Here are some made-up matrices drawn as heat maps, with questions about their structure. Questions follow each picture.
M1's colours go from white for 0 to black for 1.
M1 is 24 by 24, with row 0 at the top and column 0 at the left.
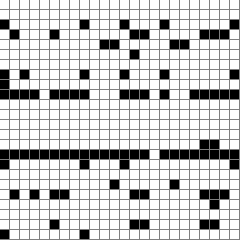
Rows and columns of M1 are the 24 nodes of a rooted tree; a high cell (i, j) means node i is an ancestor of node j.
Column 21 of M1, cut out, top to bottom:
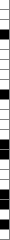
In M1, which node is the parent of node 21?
20
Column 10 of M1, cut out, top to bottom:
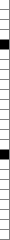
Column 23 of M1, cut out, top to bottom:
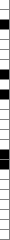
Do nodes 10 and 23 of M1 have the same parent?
no
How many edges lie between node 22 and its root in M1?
4
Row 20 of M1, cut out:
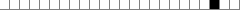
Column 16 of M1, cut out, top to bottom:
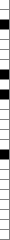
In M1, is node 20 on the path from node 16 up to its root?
no
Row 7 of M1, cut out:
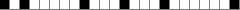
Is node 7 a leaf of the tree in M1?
no
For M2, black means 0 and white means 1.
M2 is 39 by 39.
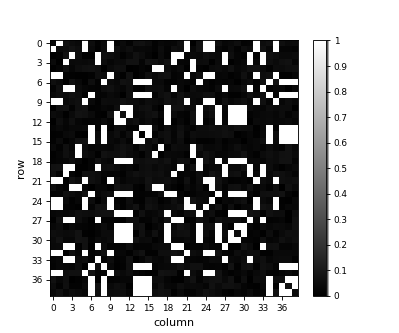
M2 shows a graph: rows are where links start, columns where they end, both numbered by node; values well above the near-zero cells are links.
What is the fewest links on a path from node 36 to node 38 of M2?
1
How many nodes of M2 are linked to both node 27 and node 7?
5
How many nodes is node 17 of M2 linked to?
3
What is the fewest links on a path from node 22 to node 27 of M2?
2
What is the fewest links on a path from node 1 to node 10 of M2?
6
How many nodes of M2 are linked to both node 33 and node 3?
5
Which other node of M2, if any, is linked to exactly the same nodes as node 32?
node 35
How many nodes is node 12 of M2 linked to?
8
